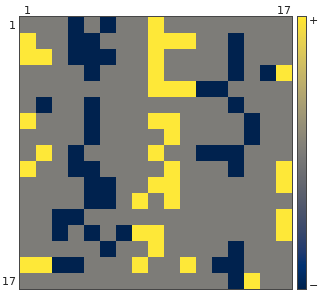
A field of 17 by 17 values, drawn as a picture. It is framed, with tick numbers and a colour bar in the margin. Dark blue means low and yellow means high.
Odd rows or columns: none. Slope: none. Stripes: upright, repeating 2 times.
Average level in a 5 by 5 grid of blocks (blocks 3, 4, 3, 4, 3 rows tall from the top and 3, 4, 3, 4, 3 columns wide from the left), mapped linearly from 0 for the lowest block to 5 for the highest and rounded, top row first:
4 0 5 2 3 | 3 2 5 2 2 | 4 1 4 1 3 | 2 1 5 3 4 | 3 2 4 2 3
